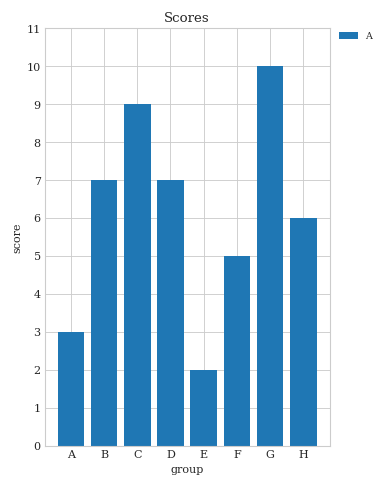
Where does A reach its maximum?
G
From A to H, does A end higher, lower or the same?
higher
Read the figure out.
Title: Scores
x-axis: group, ticks A B C D E F G H
y-axis: score, ticks 0 1 2 3 4 5 6 7 8 9 10 11
Legend: A
Values:
A: 3 7 9 7 2 5 10 6
